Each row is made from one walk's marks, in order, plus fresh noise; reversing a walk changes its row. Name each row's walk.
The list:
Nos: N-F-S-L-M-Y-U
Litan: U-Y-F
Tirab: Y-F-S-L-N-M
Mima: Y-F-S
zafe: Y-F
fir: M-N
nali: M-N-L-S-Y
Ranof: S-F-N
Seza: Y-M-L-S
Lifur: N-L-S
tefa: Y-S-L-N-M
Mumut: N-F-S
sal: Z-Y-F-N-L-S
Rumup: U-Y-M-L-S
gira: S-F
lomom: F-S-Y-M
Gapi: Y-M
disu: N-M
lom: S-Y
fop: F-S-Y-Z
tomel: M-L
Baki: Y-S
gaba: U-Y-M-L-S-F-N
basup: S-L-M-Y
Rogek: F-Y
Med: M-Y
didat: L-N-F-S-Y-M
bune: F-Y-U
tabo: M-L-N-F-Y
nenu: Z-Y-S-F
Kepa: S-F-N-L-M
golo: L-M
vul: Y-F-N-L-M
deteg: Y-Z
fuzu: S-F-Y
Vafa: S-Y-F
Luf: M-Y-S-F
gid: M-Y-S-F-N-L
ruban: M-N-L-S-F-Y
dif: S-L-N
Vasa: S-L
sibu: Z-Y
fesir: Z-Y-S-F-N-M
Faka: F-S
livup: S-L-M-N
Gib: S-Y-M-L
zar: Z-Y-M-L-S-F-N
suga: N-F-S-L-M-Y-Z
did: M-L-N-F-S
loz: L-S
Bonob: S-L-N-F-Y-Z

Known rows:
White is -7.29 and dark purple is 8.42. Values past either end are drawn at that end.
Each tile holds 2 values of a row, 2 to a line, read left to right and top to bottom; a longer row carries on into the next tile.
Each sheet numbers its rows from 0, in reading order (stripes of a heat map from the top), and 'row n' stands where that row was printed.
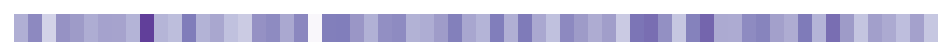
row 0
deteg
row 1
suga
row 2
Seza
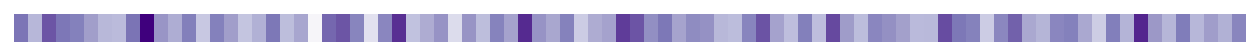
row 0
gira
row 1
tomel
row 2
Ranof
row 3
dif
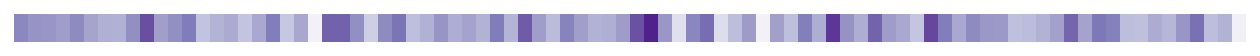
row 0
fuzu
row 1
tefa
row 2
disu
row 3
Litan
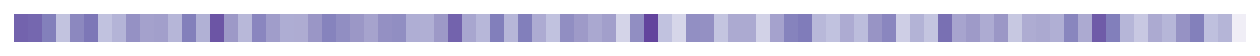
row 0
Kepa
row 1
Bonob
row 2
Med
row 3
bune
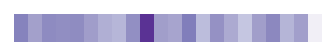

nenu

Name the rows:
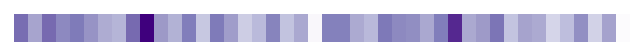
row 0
Faka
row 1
Baki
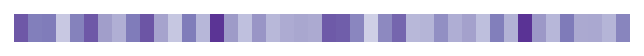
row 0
Lifur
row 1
livup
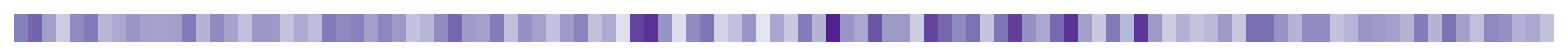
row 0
basup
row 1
Luf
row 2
fir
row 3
loz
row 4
fesir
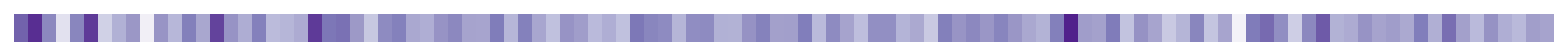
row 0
golo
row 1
nali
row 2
ruban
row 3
Mima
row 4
Gib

